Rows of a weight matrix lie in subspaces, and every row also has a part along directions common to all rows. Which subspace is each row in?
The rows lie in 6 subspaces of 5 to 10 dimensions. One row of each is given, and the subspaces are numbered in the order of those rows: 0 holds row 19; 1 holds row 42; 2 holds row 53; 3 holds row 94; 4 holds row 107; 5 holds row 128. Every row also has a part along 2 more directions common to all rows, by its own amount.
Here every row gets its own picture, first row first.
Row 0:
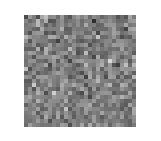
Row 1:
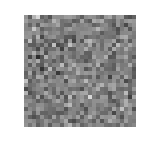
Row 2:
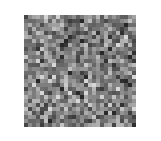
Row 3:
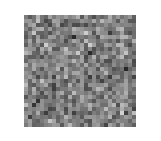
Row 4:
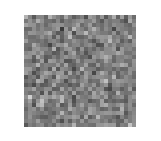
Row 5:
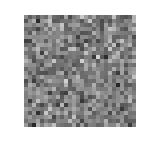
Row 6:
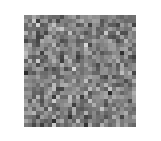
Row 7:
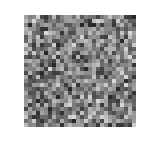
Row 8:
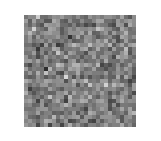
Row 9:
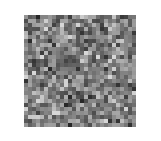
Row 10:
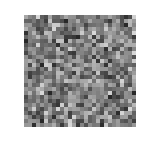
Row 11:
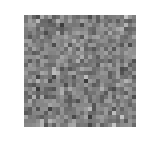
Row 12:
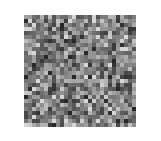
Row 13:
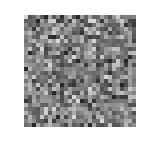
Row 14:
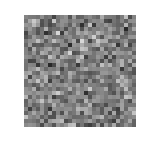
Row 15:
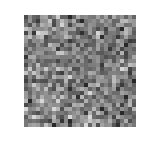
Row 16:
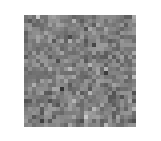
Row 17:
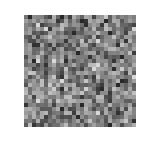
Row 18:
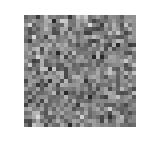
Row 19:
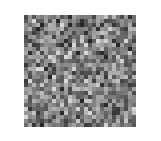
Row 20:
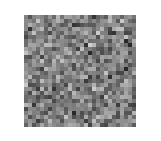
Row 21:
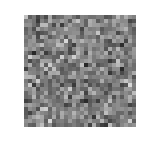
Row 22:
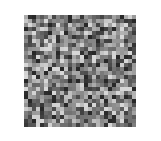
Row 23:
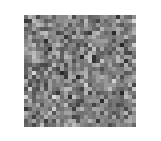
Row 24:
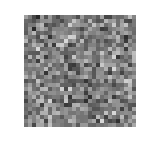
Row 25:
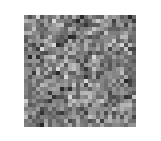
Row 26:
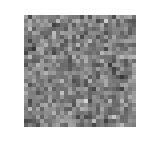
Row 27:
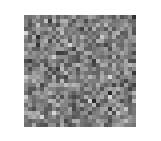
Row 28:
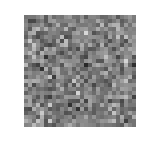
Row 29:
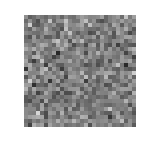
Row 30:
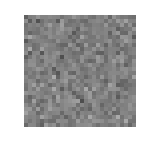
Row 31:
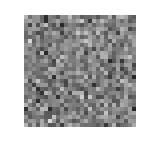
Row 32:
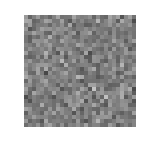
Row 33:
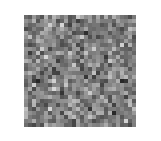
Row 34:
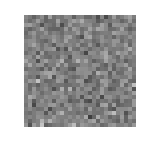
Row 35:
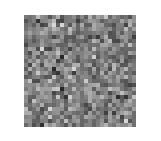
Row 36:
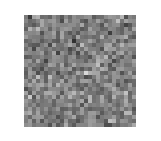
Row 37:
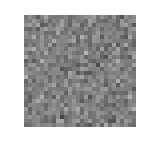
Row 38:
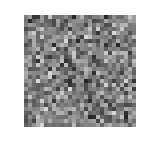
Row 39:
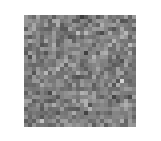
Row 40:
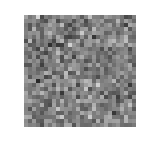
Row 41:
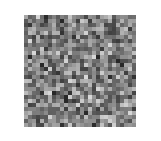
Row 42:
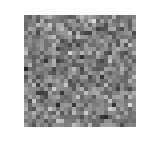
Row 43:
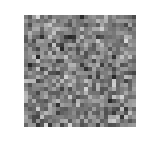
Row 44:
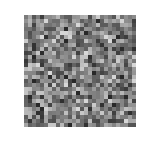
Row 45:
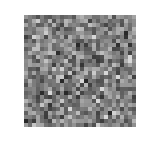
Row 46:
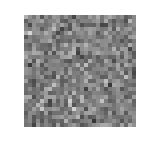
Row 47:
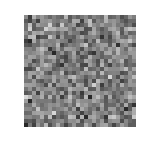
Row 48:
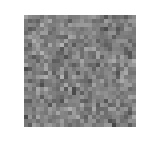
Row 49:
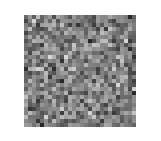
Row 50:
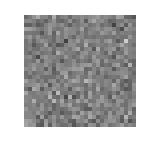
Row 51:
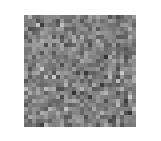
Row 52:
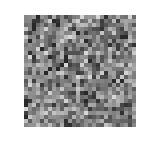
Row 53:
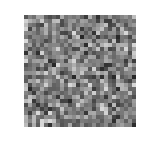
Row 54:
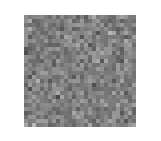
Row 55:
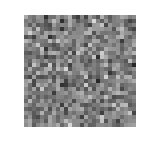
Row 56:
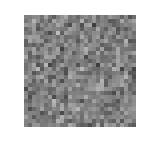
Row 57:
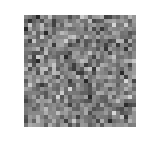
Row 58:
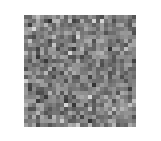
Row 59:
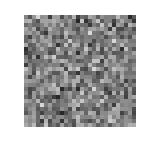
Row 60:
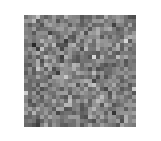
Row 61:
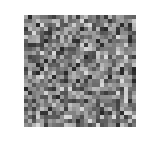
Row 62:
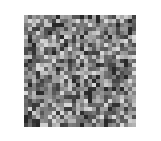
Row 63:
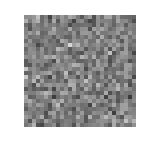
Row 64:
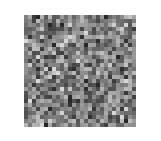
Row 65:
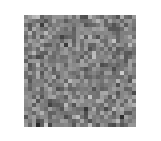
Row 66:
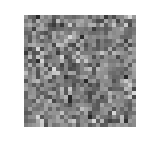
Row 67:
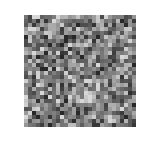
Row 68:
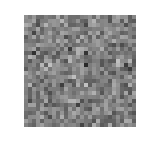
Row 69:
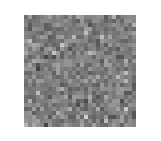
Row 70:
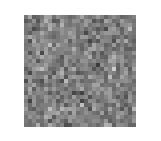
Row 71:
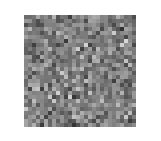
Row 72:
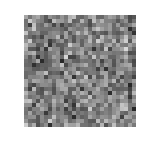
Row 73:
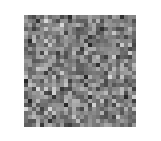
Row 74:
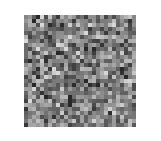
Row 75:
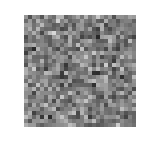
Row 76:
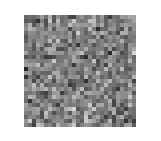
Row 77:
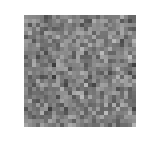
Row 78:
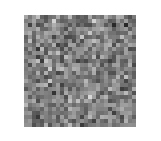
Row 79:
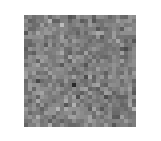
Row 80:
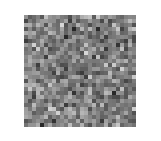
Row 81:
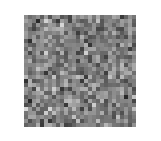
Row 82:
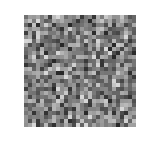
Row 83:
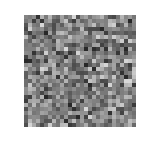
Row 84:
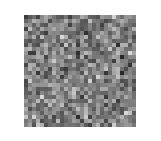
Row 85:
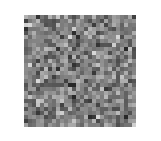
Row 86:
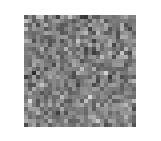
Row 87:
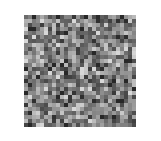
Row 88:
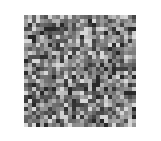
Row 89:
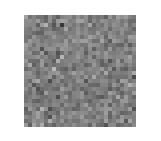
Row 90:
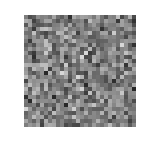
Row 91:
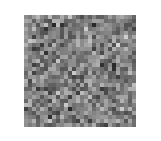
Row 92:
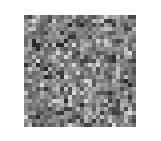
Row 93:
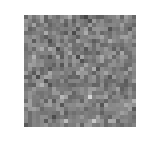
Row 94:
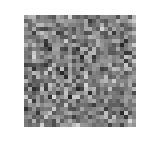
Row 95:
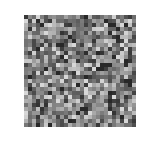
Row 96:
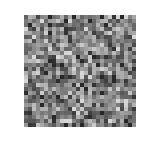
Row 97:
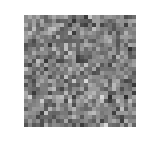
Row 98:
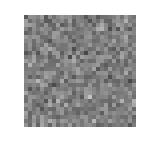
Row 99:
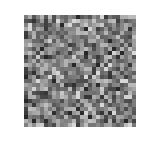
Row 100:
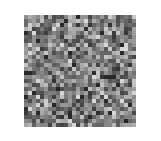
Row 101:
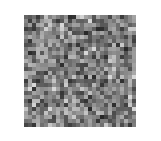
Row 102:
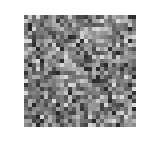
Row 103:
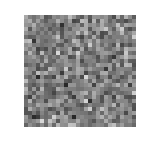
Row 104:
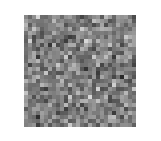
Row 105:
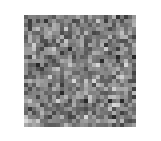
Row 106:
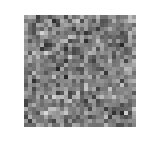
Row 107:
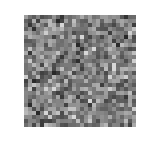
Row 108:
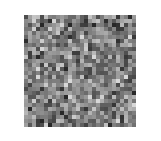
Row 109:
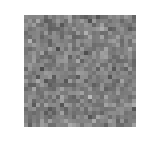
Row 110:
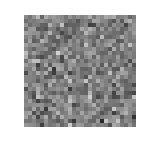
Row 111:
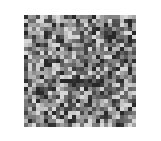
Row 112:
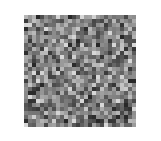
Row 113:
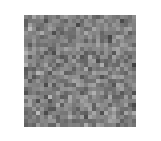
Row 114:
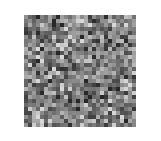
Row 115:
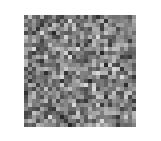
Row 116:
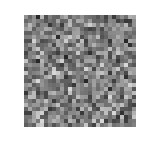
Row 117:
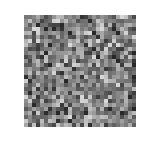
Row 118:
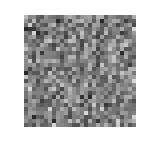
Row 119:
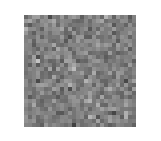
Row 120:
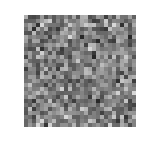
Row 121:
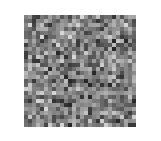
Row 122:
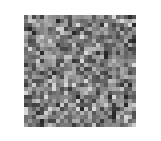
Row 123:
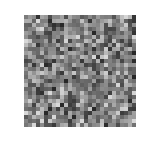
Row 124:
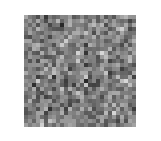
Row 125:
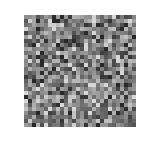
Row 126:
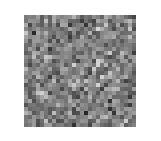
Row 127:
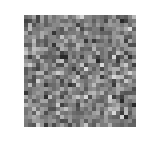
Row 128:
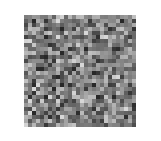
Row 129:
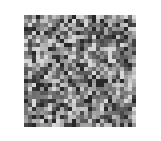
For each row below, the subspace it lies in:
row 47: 5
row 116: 5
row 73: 3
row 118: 1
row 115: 5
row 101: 1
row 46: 2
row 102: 5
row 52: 3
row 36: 0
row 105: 5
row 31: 4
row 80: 5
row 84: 0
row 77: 4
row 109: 2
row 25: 3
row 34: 2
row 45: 4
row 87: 2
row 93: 2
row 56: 0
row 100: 1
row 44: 5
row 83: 2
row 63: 1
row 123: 1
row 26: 5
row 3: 3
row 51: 0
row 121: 5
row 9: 1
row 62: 5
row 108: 0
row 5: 1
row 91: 4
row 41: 4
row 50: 3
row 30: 2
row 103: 0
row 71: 3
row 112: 2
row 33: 1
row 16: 1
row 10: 1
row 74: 2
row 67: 5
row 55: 4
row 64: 5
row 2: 4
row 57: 2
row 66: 5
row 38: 2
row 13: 4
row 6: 1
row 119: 2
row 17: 0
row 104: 5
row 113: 5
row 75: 5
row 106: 3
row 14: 0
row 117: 1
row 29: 4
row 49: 0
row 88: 5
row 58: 1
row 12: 1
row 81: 3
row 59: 3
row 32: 3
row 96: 2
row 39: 3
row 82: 1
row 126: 1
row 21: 4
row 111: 1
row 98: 2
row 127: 5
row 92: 0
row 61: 0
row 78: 4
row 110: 5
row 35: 4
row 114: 4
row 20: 3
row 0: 4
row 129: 1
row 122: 5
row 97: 2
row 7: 4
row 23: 3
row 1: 0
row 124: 4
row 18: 4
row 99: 1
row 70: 0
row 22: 3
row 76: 1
